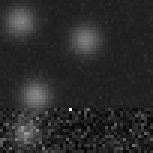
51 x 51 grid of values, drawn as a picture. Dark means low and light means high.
No single row or column stands out from its neighbours. The values are skewed, with a long tail toward high values. Four bumps rise from the field. A horizontal seam about 70% of the way down splits the table, and the top part is calmer.
